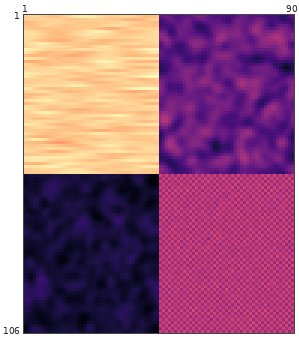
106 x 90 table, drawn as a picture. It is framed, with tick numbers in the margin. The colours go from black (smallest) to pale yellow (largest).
The table splits into 2 rows of 2 panels. Panel 1,1: very high, streaked across, faint in contrast. Panel 1,2: low, blotchy. Panel 2,1: very low, blotchy, faint in contrast. Panel 2,2: middling, checkered.
